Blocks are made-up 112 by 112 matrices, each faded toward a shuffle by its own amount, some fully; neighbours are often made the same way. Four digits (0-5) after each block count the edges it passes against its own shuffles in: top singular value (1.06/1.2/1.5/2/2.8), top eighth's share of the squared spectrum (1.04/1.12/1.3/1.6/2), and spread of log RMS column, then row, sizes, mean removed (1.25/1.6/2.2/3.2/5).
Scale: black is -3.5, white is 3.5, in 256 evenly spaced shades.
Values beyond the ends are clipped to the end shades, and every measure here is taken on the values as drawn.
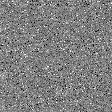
0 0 0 1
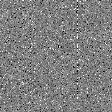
3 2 2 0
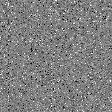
2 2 1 0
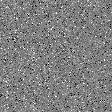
1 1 0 0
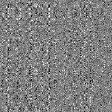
4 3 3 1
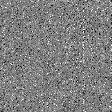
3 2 2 0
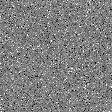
1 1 0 0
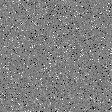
0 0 0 0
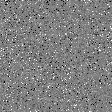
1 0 0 1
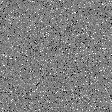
0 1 0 0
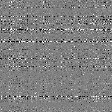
4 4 3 4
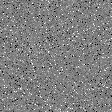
0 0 0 0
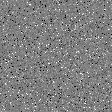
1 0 0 0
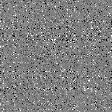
3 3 2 3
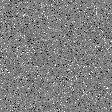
0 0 0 0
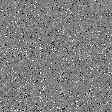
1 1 0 1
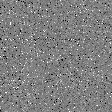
1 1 0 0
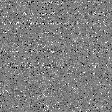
2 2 1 2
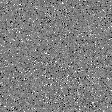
1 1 0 1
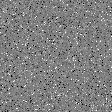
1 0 0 0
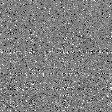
2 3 2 3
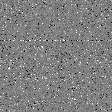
2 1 0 1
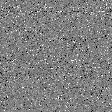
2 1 0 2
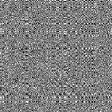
5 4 3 3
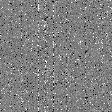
2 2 2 0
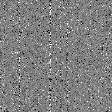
2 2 3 0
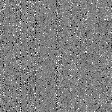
2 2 3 0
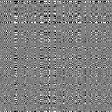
5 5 4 4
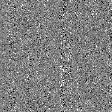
1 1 3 0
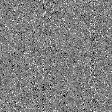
1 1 3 0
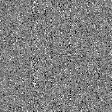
1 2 3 0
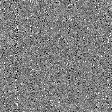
1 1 3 0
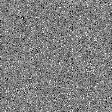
0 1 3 0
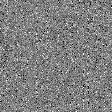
1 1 2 0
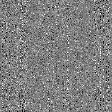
1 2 4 0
